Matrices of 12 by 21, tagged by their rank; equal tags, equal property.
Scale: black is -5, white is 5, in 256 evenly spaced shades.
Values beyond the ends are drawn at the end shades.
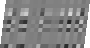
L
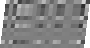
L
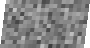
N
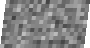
N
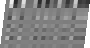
L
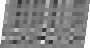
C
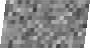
N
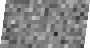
N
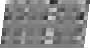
C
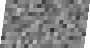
N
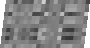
C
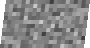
N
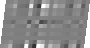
L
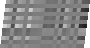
L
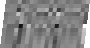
C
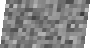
N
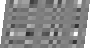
L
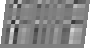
L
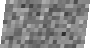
N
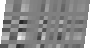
L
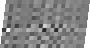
C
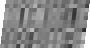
C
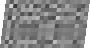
C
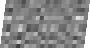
C
